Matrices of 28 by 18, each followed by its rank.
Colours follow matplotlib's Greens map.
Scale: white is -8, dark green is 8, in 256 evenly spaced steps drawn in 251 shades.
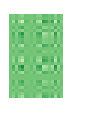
one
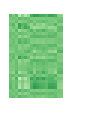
two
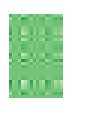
one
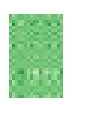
two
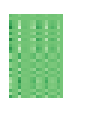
one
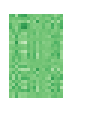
three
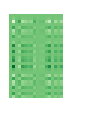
one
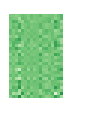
three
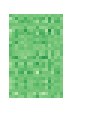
three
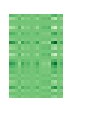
one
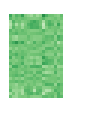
three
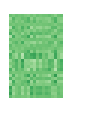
two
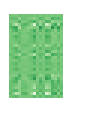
two
